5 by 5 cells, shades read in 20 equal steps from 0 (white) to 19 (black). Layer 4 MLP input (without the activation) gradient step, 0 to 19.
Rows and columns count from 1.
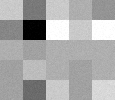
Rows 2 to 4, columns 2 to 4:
19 0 4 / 7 6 6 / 5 6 7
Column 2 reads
10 19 7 5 11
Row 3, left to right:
6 7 6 6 6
